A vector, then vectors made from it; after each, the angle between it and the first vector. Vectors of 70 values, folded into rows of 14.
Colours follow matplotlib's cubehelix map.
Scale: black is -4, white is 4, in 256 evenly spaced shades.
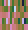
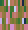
nearly parallel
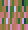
nearly parallel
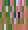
partly opposed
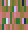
nearly parallel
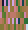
partly aligned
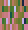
nearly parallel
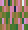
nearly opposite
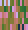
partly aligned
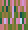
partly opposed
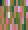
partly aligned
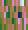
partly opposed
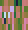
orthogonal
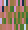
partly aligned
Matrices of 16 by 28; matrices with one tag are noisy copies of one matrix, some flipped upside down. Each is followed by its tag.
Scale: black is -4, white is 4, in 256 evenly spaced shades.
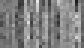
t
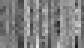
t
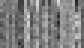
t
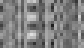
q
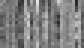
t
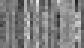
t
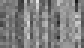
t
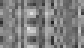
q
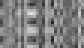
q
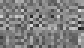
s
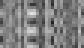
q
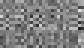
s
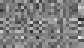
s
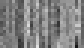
t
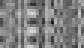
q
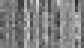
t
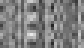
q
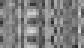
q
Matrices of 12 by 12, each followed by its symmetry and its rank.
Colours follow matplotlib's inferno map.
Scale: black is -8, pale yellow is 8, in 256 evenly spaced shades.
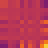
symmetric, rank one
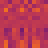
neither, rank two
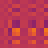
neither, rank one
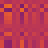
neither, rank one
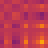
symmetric, rank one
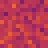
antisymmetric, full rank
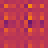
neither, rank one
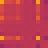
symmetric, rank one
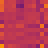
neither, rank two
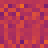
neither, rank two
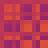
symmetric, rank one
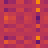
neither, rank one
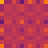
symmetric, rank one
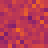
antisymmetric, full rank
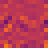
neither, rank two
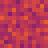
antisymmetric, full rank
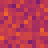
antisymmetric, full rank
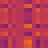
neither, rank one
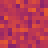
antisymmetric, full rank
